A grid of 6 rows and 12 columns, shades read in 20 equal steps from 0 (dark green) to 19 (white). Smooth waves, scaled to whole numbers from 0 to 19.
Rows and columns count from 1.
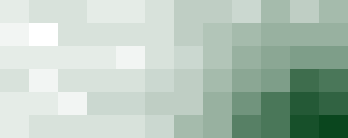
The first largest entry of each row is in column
1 2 5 2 3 1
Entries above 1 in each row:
12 12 12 12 12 10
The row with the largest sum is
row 1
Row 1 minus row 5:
0 -1 -2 2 2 2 0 3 7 7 12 9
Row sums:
180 173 169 151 139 131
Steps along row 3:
same same same up down down down down down down same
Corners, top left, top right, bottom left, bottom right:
17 12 17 0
